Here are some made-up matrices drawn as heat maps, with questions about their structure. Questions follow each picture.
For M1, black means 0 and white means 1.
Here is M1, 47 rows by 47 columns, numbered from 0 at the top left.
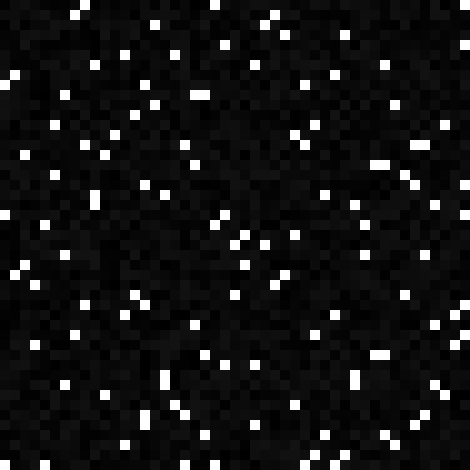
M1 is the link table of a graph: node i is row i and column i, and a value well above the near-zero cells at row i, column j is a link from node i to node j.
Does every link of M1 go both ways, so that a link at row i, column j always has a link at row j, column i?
yes
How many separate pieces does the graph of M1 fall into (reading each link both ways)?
1
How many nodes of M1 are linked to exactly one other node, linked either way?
1
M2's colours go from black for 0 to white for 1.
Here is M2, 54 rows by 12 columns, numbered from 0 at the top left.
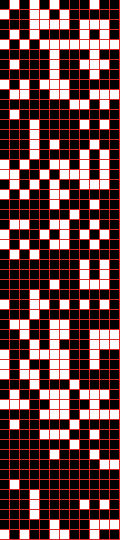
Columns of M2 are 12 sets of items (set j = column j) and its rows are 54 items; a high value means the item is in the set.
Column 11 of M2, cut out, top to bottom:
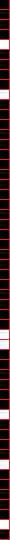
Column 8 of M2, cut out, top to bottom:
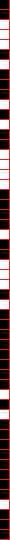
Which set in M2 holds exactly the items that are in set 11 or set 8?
10
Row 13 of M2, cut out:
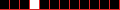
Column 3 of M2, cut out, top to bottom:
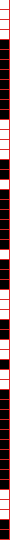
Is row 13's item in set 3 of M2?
yes
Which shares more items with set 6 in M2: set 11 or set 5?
set 5
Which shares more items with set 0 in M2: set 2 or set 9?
set 2
